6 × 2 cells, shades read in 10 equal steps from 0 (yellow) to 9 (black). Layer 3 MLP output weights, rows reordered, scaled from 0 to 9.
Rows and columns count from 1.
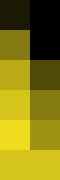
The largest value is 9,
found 2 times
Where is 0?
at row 5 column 1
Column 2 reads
9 9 6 4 3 1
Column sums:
16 32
